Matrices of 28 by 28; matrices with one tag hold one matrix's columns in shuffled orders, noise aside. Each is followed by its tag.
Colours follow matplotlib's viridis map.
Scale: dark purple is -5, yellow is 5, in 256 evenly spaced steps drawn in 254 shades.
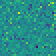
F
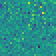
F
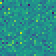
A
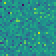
A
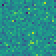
A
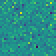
F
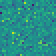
A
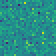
A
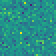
A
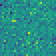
A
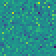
F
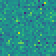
A
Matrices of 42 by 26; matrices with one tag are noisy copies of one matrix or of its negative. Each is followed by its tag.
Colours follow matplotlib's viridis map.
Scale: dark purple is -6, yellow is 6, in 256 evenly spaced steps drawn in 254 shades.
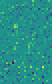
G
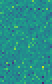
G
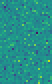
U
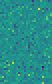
G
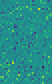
G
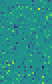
G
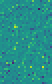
G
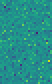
U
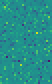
U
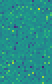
G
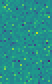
U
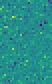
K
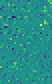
K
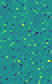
U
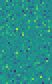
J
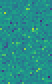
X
